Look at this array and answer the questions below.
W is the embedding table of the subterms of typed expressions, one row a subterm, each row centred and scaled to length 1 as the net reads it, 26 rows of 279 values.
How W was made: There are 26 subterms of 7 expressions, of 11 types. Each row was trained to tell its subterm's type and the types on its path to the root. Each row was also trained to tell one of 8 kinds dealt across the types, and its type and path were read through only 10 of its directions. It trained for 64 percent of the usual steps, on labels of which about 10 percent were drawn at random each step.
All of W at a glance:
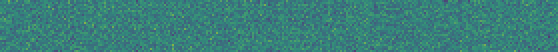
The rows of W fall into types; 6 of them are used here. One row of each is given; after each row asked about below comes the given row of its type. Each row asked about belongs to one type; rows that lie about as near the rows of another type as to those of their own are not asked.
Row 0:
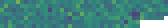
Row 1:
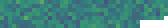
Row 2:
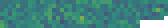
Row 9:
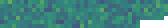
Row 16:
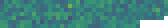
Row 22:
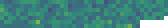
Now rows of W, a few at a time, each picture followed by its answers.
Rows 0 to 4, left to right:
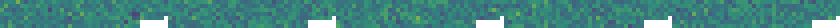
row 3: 2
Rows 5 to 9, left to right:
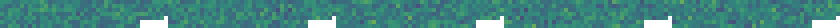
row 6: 9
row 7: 22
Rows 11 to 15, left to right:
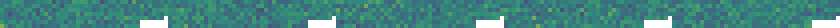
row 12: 2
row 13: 1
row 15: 0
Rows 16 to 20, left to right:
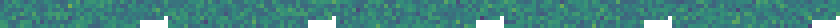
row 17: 2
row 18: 1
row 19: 9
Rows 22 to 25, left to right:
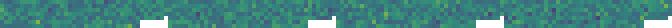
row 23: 0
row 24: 16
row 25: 9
